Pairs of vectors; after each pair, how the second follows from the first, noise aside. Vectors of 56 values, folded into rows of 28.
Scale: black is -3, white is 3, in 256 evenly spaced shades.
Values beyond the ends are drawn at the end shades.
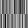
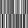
negated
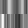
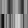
negated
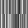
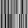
negated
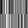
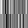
negated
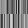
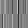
partly zeroed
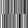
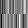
negated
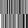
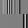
partly zeroed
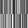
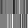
partly zeroed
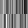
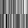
negated
